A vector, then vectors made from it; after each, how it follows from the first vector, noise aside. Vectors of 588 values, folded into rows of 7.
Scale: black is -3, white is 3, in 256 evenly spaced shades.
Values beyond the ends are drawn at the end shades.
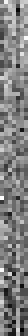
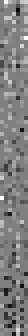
partly zeroed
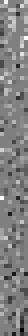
partly zeroed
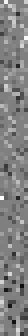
partly zeroed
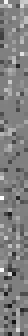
partly zeroed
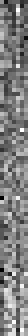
negated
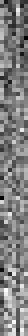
negated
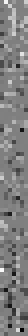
partly zeroed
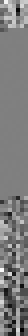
partly zeroed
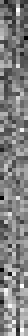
negated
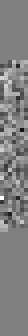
partly zeroed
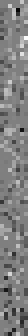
partly zeroed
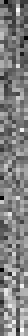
negated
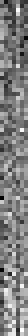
negated
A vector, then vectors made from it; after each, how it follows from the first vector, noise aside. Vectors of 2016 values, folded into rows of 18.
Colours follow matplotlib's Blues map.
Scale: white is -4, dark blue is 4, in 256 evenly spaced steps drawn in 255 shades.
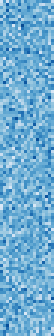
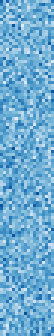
negated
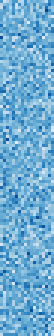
reversed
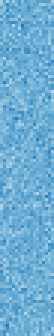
shrunk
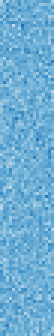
shrunk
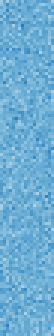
shrunk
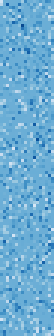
partly zeroed
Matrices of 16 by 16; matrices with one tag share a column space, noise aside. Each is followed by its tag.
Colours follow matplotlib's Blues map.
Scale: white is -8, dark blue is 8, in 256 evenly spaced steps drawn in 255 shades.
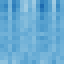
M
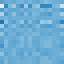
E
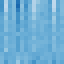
M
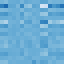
E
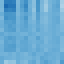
M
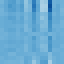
M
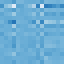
E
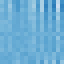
M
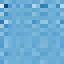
E
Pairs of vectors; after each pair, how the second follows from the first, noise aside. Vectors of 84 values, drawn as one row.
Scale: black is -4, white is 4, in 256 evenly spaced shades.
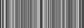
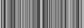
negated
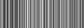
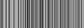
negated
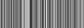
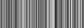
wrapped around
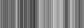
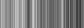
wrapped around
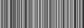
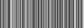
negated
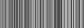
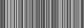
wrapped around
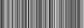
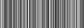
negated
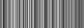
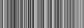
negated
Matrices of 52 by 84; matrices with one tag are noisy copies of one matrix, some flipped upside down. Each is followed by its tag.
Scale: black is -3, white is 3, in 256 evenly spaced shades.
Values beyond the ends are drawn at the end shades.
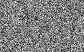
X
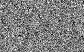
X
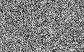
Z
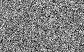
Z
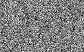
X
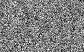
X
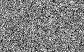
Z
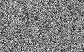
X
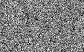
X
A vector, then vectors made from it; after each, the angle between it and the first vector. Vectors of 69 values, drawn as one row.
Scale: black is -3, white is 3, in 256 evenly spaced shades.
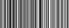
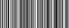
orthogonal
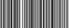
orthogonal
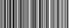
nearly parallel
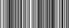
orthogonal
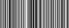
partly aligned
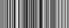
partly aligned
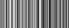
nearly opposite
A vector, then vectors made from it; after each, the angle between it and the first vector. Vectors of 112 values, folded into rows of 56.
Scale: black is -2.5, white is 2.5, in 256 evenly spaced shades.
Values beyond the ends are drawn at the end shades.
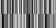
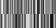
partly opposed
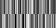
partly opposed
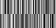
partly opposed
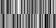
partly aligned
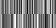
partly aligned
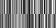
partly aligned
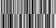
partly aligned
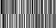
partly aligned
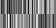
partly aligned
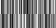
nearly parallel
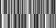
nearly opposite
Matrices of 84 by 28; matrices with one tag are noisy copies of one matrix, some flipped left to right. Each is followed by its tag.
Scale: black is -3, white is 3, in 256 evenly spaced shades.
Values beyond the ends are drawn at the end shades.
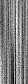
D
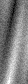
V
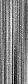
D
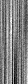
D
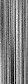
D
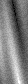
V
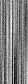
D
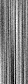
D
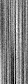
D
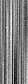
D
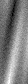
V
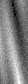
V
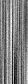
D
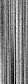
D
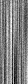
D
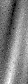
V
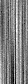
D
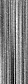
D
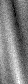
V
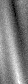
V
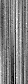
D
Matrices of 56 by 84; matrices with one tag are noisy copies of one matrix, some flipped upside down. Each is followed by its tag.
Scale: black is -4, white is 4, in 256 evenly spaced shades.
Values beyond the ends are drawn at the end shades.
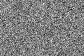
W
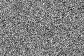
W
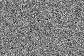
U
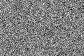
W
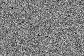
U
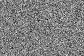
U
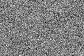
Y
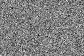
U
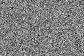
U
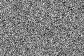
W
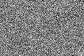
Y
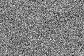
Y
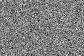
U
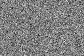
U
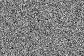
U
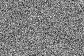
Y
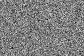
U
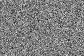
U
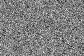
W
